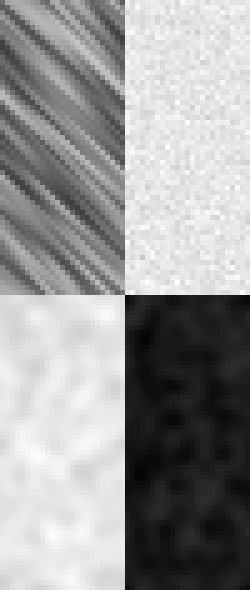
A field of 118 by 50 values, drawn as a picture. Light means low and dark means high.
The table splits into 2 rows of 2 panels. Panel 1,1: middling, slanting down to the right, strong in contrast. Panel 1,2: very low, fine-grained, faint in contrast. Panel 2,1: very low, blotchy, faint in contrast. Panel 2,2: very high, blotchy, faint in contrast.
